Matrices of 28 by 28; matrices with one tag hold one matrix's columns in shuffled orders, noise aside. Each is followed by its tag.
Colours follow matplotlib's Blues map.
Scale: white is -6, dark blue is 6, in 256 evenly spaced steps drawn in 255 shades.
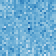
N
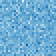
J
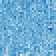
N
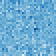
N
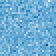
J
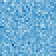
J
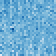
N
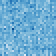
N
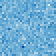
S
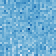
N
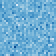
S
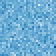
S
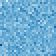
J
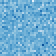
J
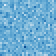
S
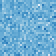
S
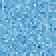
S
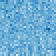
N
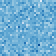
J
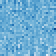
N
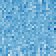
N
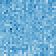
N
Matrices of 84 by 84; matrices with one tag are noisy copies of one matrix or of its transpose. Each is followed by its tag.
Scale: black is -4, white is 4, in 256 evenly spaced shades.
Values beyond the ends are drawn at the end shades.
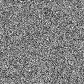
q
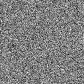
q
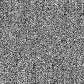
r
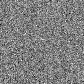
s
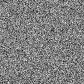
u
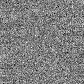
r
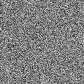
q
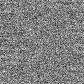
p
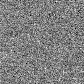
s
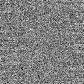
p
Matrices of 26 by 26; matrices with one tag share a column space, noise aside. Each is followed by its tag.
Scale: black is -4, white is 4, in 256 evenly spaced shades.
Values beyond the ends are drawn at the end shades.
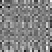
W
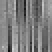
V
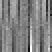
V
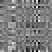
W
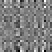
W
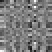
W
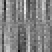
V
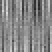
V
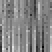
V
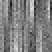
V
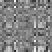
W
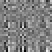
W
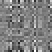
W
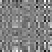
W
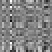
W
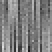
V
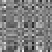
W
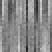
V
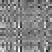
W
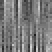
V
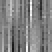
V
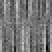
V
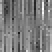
V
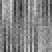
V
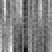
V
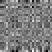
W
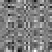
W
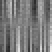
V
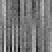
V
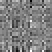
W
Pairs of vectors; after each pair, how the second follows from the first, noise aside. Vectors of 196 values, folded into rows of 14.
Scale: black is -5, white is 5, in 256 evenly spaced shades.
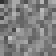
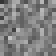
copied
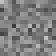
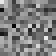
scaled up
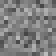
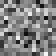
scaled up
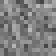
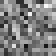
scaled up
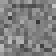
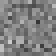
copied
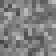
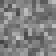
copied
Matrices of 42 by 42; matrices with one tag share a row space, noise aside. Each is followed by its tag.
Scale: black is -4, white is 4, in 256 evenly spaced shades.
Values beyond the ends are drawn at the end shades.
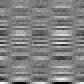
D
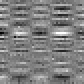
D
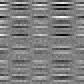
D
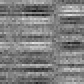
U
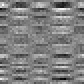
D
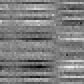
U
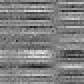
U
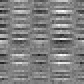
D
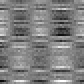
D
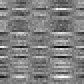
D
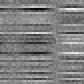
U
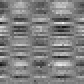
D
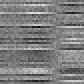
U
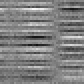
U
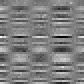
D
